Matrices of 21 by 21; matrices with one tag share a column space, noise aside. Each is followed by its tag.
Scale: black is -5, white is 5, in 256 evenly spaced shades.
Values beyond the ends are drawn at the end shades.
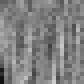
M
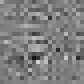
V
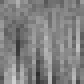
M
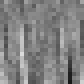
M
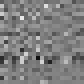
V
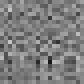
V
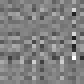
V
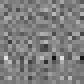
V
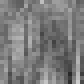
M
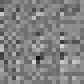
V
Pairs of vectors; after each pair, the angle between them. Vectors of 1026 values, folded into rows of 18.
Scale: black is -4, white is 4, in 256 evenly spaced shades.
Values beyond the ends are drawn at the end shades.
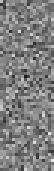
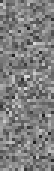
nearly opposite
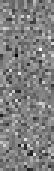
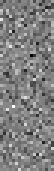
orthogonal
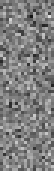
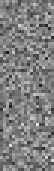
partly aligned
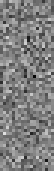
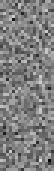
orthogonal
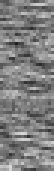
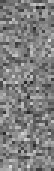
partly aligned
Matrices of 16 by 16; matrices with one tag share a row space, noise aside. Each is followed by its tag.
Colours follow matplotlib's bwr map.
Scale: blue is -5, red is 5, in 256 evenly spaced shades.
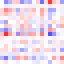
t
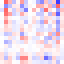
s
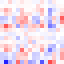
t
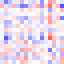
t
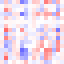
s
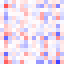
s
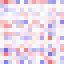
t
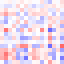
t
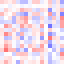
t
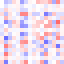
s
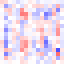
s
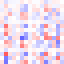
s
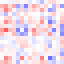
t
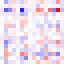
s
